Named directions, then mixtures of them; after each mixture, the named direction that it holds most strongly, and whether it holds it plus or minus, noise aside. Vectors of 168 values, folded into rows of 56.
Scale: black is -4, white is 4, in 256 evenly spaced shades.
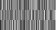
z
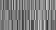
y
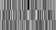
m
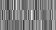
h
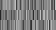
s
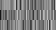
s, plus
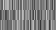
y, minus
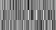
m, plus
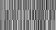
y, minus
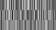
m, minus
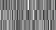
s, minus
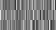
s, minus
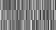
s, minus
